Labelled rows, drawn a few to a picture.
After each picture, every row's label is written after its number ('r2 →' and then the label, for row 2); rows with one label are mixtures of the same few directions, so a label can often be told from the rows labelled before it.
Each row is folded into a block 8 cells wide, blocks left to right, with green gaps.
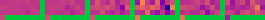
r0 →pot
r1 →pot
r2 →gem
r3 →gem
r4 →pot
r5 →gem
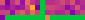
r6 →gem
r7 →pot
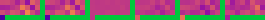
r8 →pot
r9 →pot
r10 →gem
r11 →pot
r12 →pot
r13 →gem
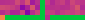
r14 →pot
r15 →gem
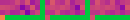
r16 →pot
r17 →gem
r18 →gem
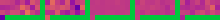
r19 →pot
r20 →gem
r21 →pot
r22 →gem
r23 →gem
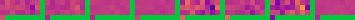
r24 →gem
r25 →gem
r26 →pot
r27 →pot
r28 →gem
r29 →pot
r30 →gem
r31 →pot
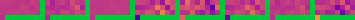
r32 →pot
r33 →gem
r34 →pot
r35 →pot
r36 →gem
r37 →pot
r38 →gem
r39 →pot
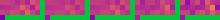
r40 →pot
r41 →pot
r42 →pot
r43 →gem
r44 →gem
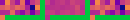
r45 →gem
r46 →gem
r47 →gem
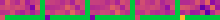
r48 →gem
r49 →pot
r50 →pot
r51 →gem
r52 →pot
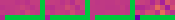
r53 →pot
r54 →pot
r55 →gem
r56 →pot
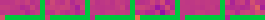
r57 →pot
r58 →gem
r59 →gem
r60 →pot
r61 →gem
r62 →gem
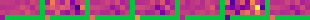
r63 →pot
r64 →gem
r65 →pot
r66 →pot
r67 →gem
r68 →gem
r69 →pot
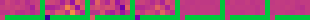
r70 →gem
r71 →pot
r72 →gem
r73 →pot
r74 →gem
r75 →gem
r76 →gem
